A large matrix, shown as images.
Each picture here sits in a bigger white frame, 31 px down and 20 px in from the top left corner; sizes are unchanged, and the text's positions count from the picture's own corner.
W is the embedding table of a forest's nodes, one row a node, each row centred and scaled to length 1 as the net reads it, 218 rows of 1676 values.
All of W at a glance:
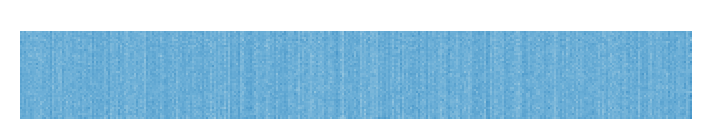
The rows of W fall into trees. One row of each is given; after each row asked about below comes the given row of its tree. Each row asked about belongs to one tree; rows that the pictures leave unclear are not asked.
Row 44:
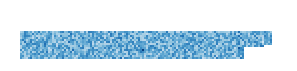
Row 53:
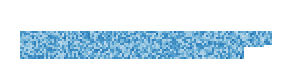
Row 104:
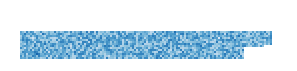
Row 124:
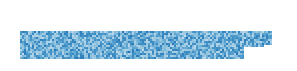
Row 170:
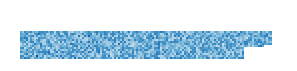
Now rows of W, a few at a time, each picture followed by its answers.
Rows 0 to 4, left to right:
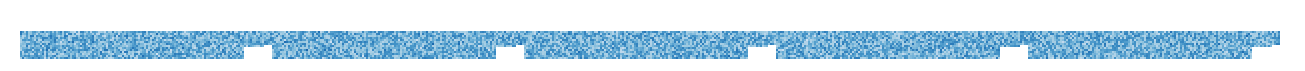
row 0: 53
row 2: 124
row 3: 44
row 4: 104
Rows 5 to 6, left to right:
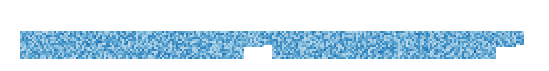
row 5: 104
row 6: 44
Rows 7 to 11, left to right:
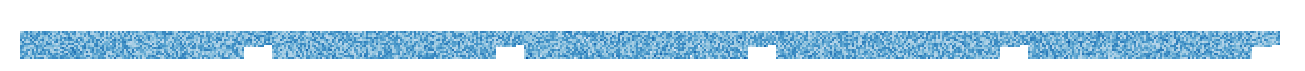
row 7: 170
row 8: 124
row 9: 124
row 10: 104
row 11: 104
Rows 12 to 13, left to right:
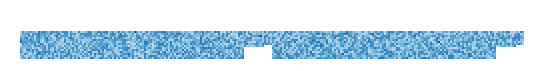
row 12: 170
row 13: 124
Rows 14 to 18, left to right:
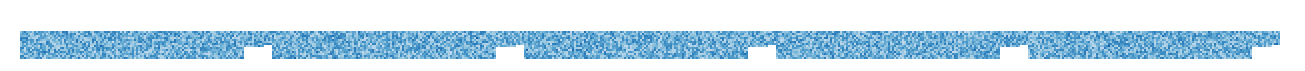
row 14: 170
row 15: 53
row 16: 53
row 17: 124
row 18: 124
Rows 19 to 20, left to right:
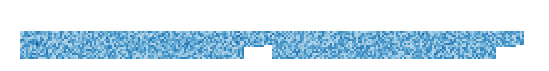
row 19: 44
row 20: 44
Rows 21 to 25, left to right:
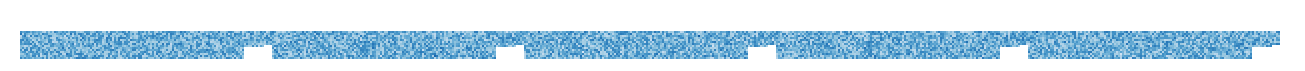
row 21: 104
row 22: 124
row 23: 124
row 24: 124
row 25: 170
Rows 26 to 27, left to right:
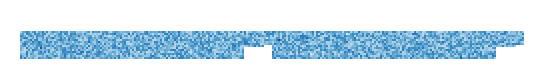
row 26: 170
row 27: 53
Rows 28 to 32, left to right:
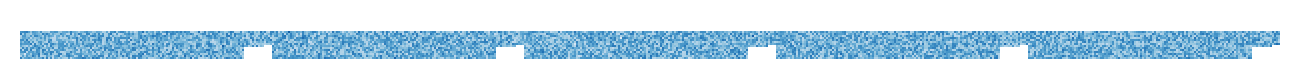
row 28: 104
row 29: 53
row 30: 104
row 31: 104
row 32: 170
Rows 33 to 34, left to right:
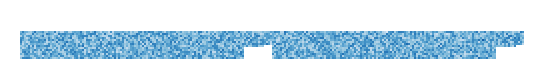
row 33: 124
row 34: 124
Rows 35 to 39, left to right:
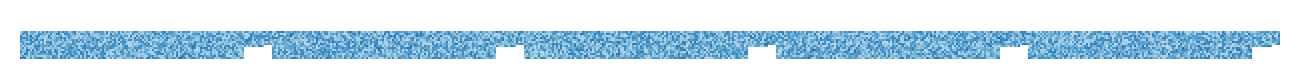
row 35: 170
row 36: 170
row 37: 124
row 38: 170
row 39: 44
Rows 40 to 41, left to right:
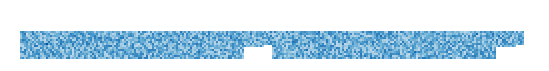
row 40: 104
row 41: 124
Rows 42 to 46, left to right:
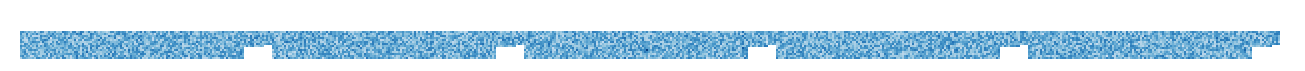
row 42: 124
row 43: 124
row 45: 44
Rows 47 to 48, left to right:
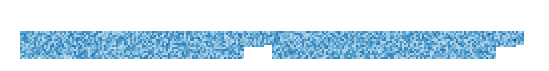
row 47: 104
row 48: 104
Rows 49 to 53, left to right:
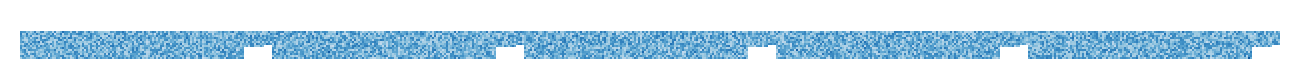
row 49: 124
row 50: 170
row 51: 104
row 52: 124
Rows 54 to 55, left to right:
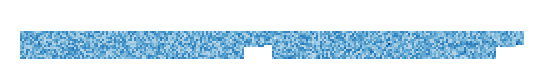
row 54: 170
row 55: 53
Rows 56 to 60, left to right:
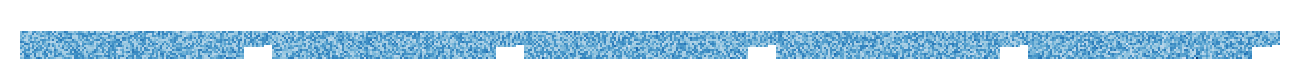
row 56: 124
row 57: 124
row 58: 104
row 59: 104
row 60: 53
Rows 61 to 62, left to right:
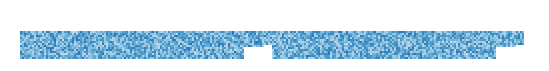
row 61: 53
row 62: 124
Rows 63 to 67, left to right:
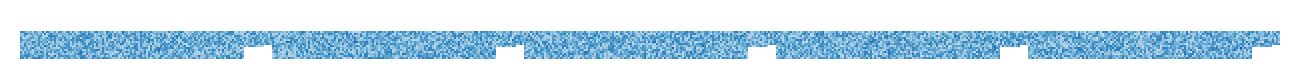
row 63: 53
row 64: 124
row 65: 104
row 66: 124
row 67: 170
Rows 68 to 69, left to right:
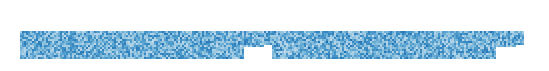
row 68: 170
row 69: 124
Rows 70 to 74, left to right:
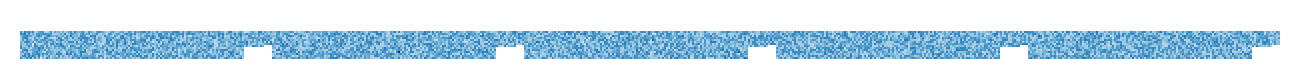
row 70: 104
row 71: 104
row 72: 124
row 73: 170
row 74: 53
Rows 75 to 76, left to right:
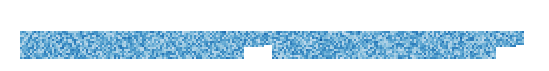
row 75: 124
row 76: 170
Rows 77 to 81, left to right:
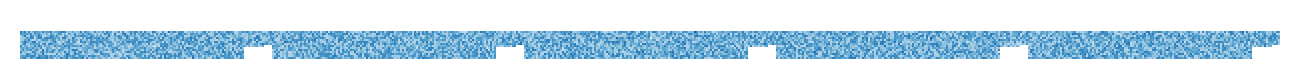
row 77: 53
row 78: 124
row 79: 124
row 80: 104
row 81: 124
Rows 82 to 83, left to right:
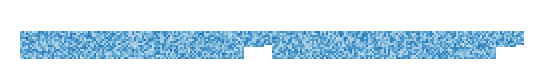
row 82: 170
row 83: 170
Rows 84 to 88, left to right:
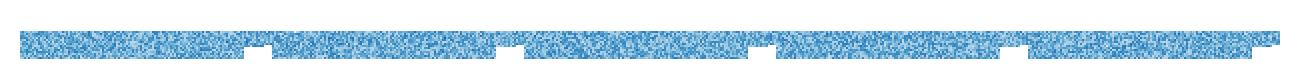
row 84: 170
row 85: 104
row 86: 124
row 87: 104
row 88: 44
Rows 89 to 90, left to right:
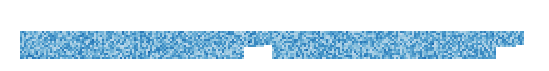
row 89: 53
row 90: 124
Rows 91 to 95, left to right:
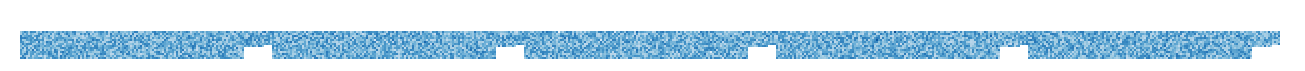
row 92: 124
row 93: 170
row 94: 104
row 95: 104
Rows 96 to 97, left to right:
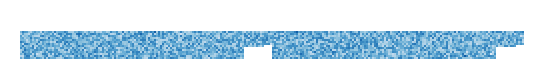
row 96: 124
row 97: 170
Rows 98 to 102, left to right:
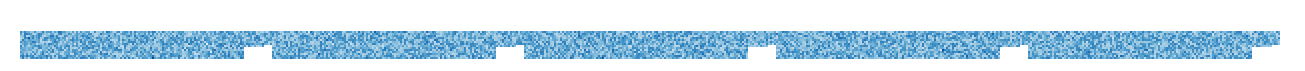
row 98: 53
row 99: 53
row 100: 104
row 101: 104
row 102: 53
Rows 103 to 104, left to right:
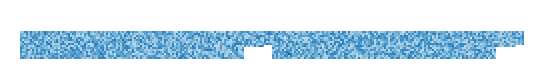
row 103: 170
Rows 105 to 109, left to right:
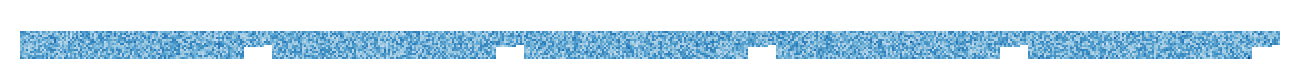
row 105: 53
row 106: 170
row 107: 170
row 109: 53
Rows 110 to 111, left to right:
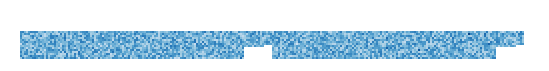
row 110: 53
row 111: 170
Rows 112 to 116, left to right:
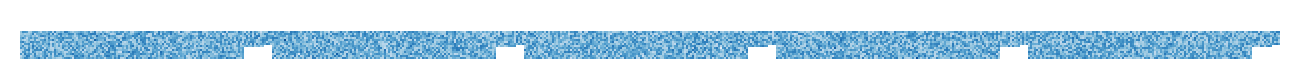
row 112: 124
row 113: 170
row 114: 44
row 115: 104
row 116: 170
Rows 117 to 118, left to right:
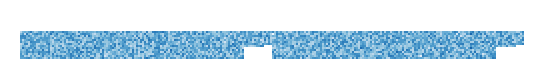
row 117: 170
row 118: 53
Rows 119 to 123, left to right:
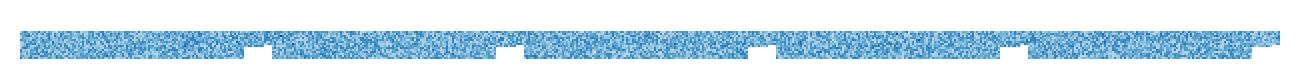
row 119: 44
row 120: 170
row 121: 53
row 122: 44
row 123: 104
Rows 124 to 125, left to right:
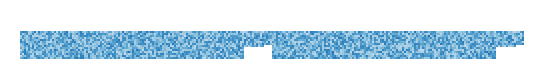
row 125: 53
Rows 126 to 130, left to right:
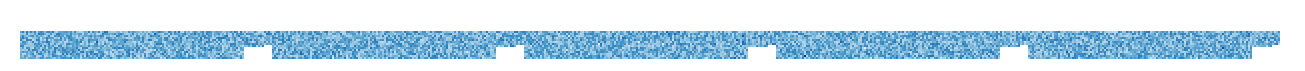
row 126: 170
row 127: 170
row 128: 104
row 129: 104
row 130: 124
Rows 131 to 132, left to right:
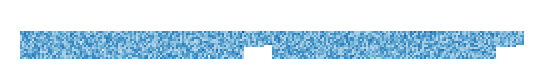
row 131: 104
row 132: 104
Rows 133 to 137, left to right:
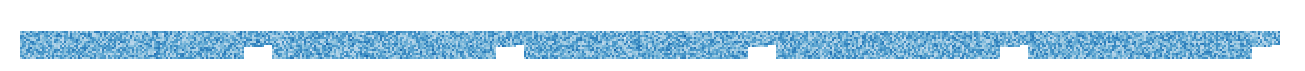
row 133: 170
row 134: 124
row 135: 53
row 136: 104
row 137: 104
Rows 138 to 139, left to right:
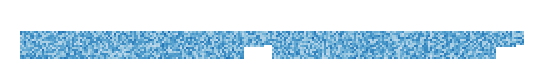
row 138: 53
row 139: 44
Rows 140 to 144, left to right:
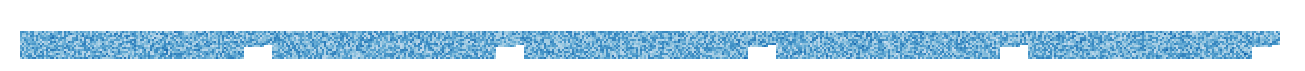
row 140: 53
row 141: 104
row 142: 170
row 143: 170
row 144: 53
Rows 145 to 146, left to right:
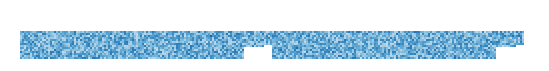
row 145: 104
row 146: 170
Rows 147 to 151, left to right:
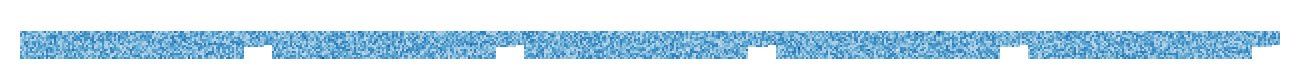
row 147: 53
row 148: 53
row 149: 104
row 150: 104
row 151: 124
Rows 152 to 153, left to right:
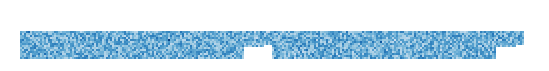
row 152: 104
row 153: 124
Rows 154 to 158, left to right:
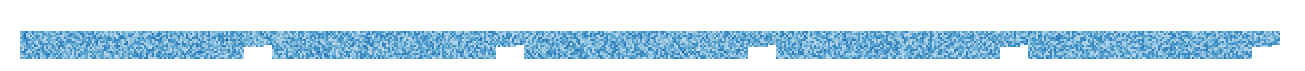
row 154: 104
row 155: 124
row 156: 124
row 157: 44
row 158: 53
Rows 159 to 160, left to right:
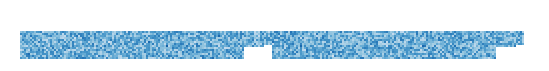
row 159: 104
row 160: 170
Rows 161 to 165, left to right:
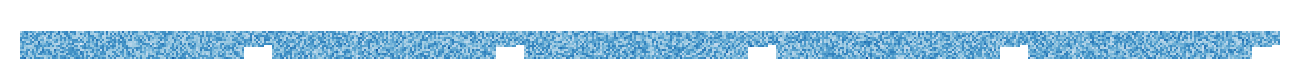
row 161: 170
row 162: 104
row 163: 44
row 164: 124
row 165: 104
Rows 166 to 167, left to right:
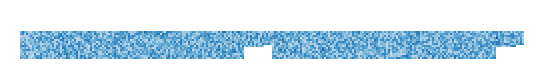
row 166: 124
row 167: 170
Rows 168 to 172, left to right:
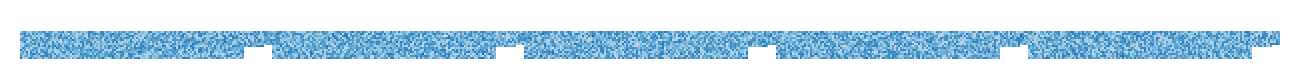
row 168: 44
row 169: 104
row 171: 124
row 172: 124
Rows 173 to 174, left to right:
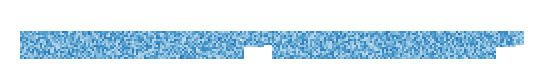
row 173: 170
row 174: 53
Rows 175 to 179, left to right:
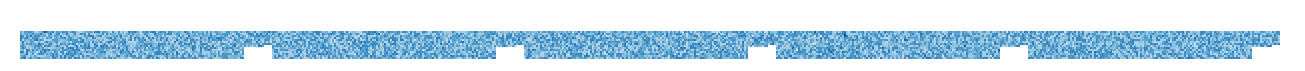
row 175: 170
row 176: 124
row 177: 124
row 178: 170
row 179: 170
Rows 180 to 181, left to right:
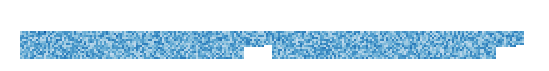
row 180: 170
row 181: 170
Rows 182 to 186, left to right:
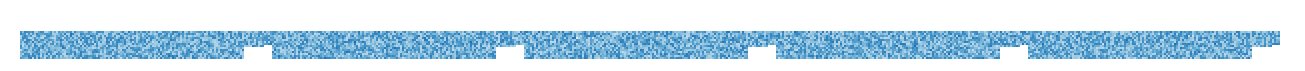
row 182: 104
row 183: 53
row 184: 124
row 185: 170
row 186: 104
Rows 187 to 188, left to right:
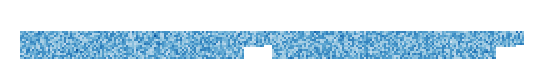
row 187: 170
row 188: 124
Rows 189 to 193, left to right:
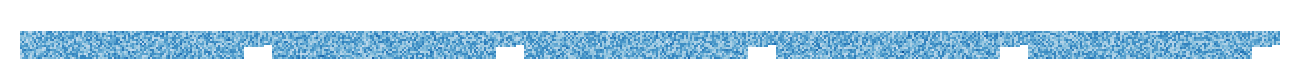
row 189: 124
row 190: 53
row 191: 104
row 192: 104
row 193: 104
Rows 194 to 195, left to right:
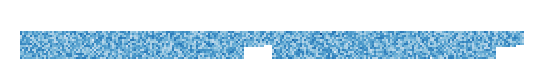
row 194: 104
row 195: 124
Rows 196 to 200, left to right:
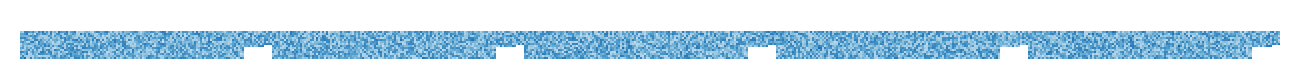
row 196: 170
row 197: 170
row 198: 170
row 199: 104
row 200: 170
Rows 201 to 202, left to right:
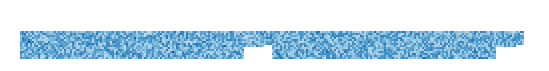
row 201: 104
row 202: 124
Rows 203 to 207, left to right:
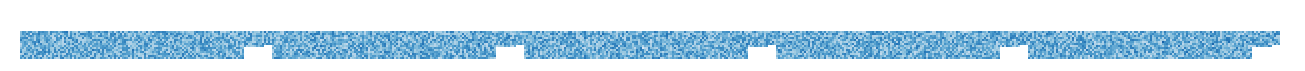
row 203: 170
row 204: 124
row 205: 124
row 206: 124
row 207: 170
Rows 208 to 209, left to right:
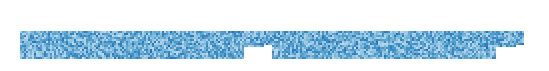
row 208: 124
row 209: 170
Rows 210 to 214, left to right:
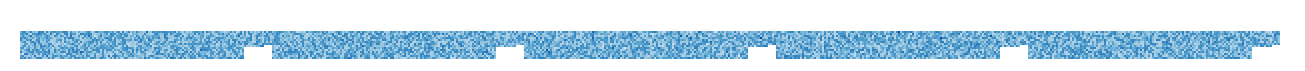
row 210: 170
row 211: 104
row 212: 44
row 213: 53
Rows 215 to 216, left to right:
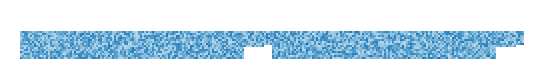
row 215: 104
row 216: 170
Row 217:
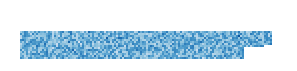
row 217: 44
